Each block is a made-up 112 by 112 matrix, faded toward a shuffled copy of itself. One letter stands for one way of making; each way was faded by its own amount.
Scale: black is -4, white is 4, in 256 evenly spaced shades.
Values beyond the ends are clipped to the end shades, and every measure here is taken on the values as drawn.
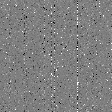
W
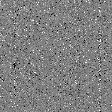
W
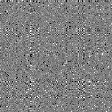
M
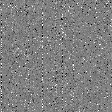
W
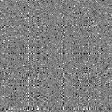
M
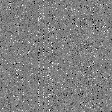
W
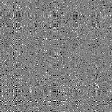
M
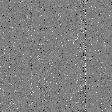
W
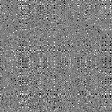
M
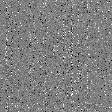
W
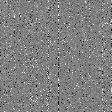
W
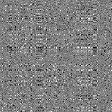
M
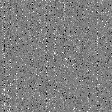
W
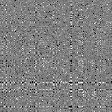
M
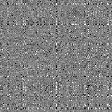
M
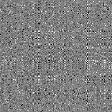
M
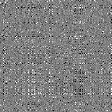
M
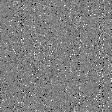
W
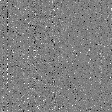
W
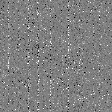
W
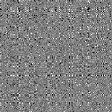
M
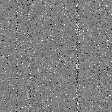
W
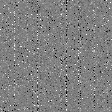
W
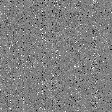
W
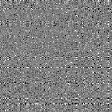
M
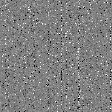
W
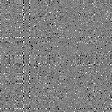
M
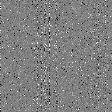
W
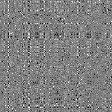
M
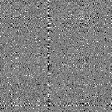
M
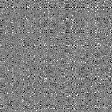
M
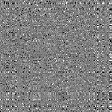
M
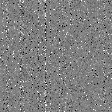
W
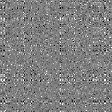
M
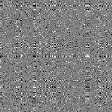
M
